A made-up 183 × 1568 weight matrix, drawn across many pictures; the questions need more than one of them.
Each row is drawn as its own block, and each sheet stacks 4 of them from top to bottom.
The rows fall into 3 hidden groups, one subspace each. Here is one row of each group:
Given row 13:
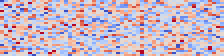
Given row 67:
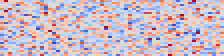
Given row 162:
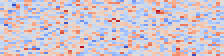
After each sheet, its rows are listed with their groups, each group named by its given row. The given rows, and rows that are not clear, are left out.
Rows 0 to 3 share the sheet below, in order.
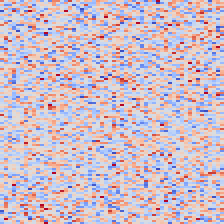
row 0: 13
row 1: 162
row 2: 162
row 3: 13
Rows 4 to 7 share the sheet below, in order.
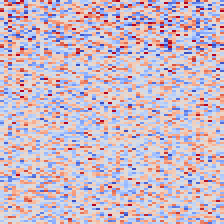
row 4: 13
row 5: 162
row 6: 13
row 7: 162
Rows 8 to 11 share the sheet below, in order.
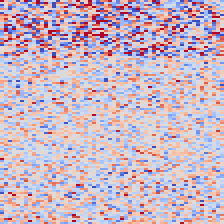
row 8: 67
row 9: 13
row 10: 13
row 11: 13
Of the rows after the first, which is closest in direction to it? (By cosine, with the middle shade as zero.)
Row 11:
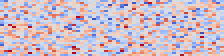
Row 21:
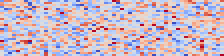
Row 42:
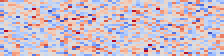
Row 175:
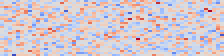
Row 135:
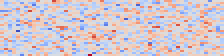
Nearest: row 175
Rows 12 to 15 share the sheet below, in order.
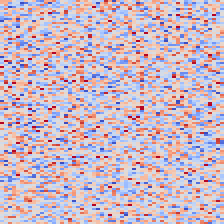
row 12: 162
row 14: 13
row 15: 162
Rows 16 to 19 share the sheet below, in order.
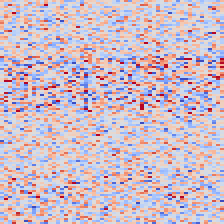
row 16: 67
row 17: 67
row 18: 162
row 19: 67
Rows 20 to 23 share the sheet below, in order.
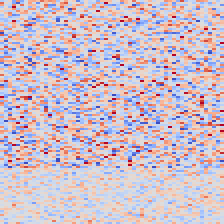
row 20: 67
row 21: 162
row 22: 162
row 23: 67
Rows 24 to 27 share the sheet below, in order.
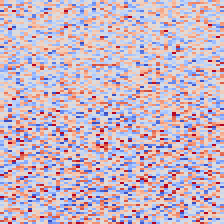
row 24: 13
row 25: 162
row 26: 162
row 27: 162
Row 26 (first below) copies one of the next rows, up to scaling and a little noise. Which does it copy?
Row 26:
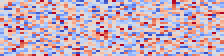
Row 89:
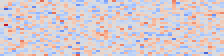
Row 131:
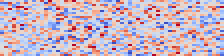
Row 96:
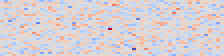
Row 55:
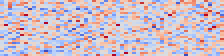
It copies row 89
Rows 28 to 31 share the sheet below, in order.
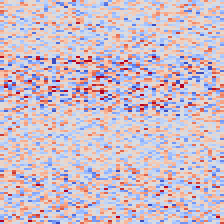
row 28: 67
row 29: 67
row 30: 13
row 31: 162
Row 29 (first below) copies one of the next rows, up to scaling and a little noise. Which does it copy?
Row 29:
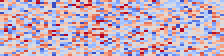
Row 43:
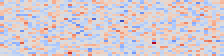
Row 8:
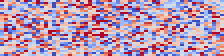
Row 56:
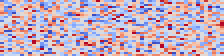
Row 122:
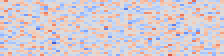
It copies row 8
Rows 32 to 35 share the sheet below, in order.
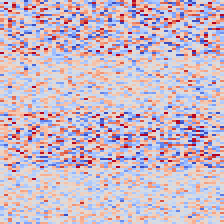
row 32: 162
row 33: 13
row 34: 162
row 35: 13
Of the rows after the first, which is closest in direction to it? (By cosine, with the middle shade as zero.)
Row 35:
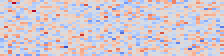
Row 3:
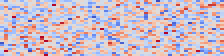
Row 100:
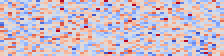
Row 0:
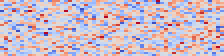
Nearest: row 0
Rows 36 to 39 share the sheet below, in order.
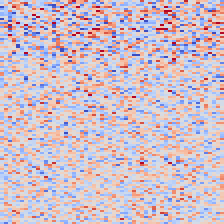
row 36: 67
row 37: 67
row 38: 13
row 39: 67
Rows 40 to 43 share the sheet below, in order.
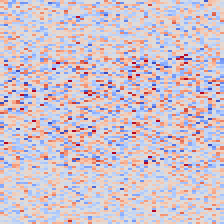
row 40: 162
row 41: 67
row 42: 67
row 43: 67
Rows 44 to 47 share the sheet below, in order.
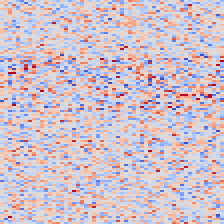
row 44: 162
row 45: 13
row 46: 162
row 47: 162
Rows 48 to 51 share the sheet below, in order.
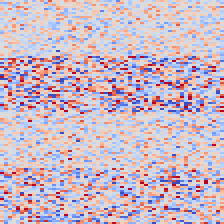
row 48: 162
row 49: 67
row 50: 67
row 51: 162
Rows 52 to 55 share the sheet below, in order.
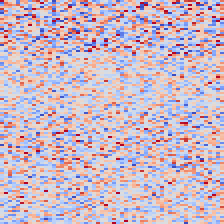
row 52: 67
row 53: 67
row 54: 67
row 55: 162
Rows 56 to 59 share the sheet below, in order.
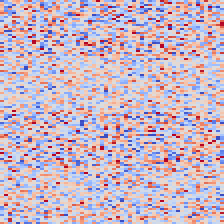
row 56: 67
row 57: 13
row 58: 13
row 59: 13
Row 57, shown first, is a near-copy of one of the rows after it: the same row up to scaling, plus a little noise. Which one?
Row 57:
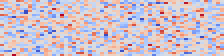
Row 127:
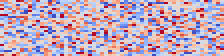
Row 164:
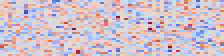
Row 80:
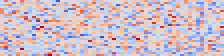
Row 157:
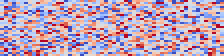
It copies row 127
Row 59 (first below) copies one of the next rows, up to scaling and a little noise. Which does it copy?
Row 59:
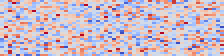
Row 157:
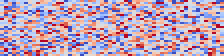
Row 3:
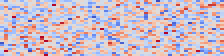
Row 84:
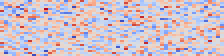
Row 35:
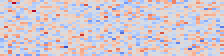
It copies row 35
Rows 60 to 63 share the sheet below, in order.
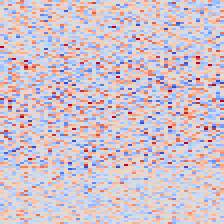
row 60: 13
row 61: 13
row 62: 162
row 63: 67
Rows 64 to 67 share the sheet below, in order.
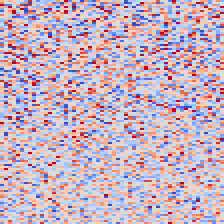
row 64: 13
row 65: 67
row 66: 13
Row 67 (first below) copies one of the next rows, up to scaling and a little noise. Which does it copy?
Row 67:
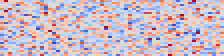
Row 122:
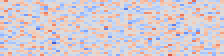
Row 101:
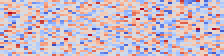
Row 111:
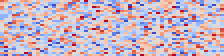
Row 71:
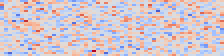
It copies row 122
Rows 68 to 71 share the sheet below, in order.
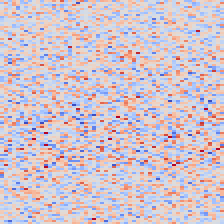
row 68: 162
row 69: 162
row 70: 13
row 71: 67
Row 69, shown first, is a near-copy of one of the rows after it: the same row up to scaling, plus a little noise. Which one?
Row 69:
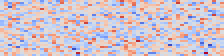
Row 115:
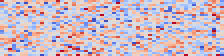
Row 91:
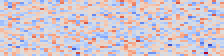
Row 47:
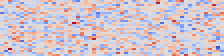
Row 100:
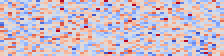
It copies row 91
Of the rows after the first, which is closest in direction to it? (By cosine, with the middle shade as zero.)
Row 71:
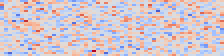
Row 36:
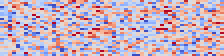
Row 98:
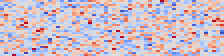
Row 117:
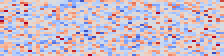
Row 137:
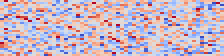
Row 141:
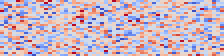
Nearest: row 98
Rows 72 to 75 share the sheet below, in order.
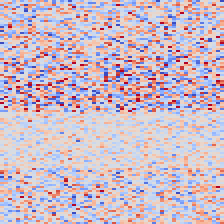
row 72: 13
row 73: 13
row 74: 67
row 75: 162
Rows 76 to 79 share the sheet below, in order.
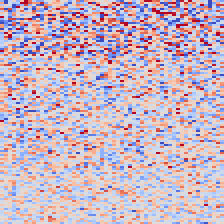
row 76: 162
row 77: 162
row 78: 162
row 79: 162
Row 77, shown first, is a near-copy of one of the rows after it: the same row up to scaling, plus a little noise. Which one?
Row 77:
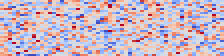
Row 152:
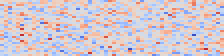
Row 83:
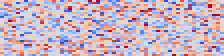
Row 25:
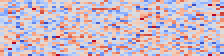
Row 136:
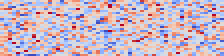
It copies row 136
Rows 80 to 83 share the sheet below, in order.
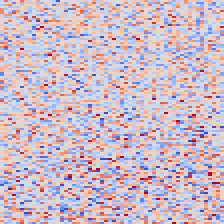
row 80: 13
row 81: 67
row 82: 162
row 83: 162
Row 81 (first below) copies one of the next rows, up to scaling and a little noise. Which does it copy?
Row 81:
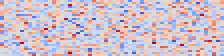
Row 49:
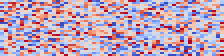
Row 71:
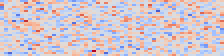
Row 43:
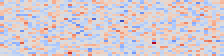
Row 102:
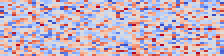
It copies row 43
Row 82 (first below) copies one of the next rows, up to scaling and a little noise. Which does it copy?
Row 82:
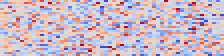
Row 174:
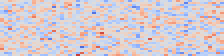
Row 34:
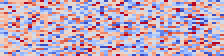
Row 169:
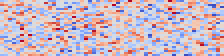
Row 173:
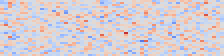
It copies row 34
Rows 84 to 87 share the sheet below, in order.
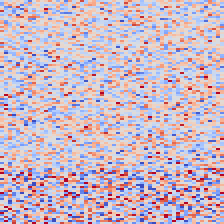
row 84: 13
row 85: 13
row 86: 13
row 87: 13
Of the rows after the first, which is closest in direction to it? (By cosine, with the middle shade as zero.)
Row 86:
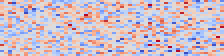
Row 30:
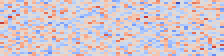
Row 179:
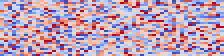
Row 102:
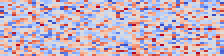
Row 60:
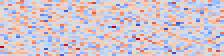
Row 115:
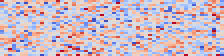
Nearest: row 179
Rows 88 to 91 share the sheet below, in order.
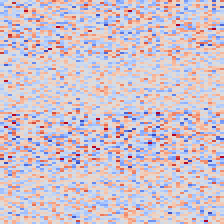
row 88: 13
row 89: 162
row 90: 13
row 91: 162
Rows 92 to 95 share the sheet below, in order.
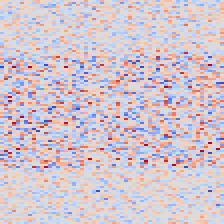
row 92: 67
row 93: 13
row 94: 13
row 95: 162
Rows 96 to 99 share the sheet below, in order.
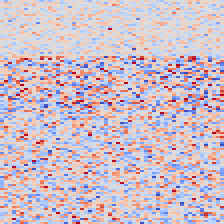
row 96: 162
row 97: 162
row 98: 67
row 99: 162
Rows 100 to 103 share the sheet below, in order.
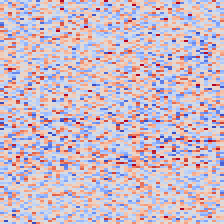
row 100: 162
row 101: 67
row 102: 67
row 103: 13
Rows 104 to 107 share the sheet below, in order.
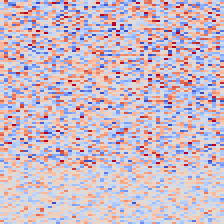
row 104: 67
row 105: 13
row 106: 67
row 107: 162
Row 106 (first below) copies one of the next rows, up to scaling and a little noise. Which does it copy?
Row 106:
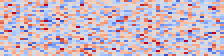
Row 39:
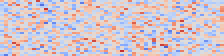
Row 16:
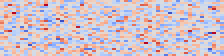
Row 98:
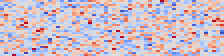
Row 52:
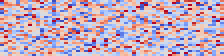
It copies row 16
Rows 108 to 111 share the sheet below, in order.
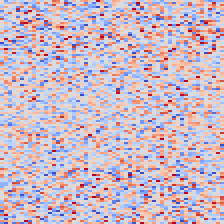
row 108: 13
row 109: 67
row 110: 67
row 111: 67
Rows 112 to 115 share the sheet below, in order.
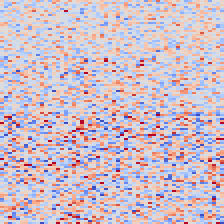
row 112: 13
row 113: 67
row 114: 13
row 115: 162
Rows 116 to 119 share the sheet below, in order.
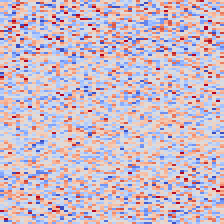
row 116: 67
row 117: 67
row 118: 67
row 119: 67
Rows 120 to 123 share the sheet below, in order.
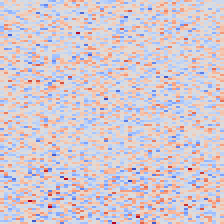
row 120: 67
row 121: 67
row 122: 67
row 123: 162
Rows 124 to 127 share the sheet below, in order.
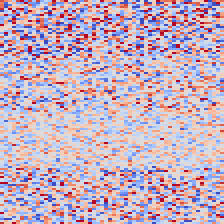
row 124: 13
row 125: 13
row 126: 162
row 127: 13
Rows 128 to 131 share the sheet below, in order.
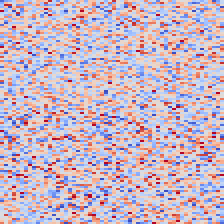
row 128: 13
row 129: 13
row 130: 13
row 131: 162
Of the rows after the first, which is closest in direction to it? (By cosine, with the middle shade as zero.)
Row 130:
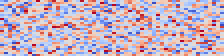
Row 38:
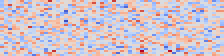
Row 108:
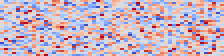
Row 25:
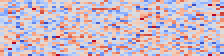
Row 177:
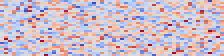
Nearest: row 38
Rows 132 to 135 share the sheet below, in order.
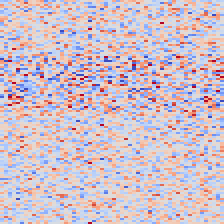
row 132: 162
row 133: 162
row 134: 162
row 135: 13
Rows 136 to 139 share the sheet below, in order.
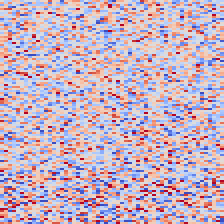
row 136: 162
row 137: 13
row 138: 162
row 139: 162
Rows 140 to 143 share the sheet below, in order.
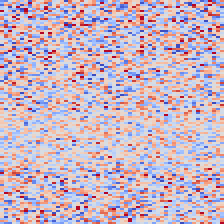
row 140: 13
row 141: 13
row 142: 13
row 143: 162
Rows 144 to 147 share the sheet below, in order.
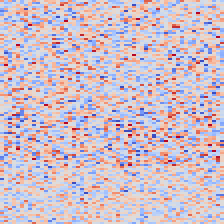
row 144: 67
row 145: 162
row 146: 13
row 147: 13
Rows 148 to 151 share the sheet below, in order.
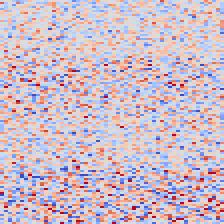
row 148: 67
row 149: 67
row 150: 162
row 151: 13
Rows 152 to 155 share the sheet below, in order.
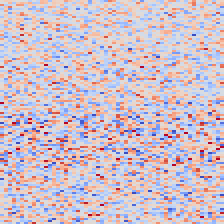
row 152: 162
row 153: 13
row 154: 13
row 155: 13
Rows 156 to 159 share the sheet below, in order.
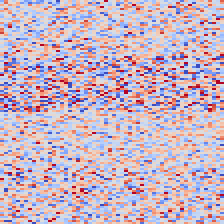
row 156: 162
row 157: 13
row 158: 67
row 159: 13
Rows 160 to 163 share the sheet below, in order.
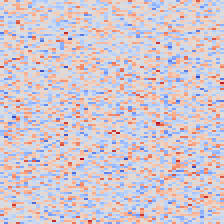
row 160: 67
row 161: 13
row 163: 67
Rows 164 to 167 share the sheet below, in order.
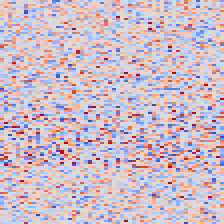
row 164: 13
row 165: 67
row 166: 67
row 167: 162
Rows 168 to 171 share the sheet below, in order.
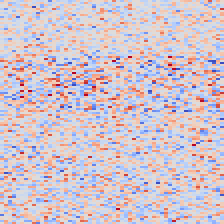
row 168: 162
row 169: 162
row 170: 162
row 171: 13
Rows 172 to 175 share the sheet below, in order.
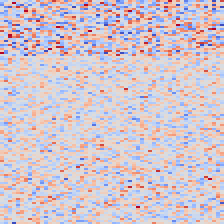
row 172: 13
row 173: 162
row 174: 162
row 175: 13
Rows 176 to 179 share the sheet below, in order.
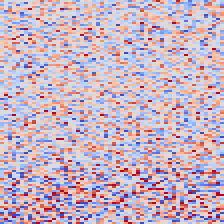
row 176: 162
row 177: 13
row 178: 13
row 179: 13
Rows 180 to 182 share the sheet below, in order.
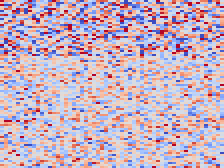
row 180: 13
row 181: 13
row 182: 162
